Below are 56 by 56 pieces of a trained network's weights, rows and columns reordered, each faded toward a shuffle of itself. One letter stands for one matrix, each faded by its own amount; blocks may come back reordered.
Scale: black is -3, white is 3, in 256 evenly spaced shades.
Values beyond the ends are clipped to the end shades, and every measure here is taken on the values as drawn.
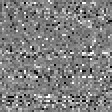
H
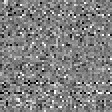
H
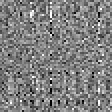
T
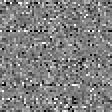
H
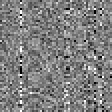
T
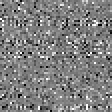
H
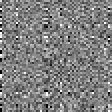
T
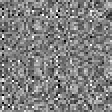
T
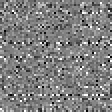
H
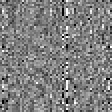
T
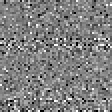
H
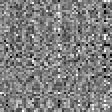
T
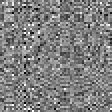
T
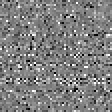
H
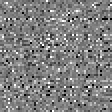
H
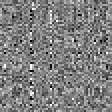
T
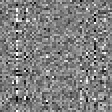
T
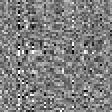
T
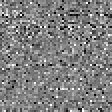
H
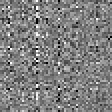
T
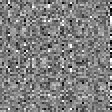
T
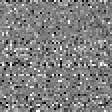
H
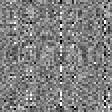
T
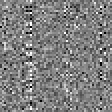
T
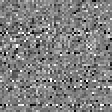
H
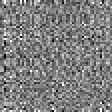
T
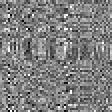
T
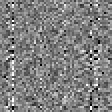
T
